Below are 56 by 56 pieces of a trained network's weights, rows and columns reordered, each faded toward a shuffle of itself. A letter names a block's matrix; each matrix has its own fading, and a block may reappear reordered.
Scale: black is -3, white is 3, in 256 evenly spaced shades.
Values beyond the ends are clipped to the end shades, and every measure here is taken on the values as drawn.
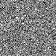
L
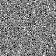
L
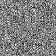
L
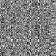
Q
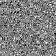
L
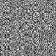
Q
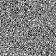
L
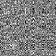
Q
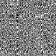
Q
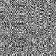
Q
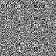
Q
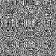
Q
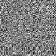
Q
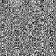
Q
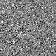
L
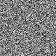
L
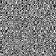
Q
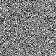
L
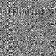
Q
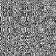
Q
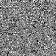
L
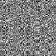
Q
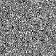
L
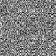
Q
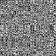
Q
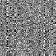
Q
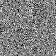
L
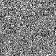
L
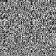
Q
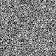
L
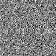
L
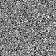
L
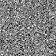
L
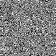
L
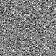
L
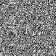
L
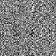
Q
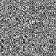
Q
